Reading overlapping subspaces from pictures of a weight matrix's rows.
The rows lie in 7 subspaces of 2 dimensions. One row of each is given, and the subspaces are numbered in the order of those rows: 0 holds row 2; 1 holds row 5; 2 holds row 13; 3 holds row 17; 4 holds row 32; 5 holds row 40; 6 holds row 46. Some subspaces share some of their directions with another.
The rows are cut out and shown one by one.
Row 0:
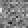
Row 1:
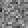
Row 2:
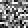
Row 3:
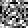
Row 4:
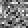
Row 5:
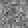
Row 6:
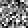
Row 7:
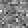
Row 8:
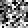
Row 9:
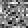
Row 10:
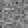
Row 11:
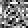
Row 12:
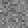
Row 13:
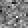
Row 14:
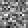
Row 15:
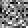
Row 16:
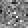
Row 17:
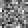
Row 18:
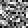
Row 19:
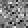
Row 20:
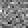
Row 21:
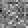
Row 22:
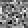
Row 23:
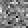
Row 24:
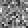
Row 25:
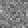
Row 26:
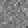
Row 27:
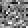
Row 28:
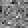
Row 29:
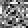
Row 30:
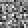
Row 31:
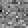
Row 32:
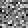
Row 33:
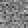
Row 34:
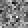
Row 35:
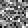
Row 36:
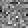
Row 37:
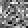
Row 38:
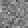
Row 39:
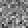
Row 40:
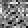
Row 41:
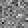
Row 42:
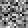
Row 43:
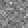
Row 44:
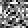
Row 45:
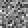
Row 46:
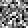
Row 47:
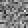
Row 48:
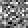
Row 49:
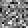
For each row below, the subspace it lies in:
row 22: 0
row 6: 6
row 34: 2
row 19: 5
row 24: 6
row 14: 1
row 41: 5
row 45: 4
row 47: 0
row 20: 4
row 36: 4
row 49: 6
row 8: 2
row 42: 1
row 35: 3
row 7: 1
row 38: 4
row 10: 3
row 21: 5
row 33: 0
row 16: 2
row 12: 1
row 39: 6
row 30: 0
